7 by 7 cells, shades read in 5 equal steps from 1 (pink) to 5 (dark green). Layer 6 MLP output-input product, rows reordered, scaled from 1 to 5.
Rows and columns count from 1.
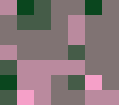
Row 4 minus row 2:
-1 -1 -1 0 2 0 0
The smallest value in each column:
2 1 2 2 2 1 2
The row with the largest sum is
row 1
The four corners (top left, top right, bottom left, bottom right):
2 3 4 2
